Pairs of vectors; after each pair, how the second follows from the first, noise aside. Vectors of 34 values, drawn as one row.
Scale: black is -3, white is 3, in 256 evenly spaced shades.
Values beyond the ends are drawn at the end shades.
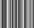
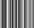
copied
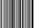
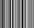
wrapped around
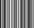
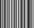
copied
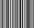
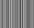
shrunk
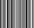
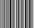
wrapped around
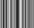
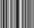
copied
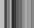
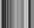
wrapped around
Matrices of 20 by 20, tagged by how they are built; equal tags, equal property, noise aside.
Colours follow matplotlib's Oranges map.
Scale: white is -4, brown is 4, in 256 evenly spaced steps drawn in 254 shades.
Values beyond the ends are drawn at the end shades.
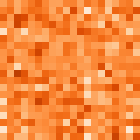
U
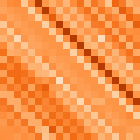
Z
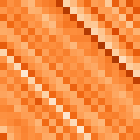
Z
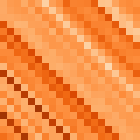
Z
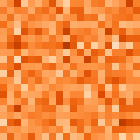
U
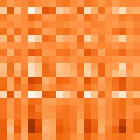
U
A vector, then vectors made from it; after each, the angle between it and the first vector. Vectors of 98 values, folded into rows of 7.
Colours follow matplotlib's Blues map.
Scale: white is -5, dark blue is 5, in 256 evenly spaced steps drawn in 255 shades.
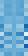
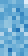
partly aligned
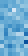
partly opposed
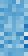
nearly parallel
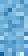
partly opposed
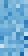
partly aligned
